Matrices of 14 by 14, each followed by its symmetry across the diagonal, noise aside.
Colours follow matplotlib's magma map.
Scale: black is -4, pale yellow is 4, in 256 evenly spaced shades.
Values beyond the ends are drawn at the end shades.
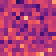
neither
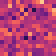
neither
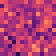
neither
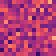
antisymmetric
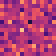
antisymmetric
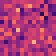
neither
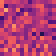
neither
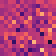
antisymmetric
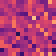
antisymmetric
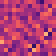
antisymmetric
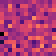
neither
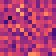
antisymmetric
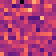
neither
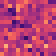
neither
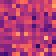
antisymmetric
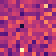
neither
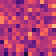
antisymmetric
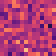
antisymmetric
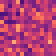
neither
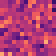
antisymmetric
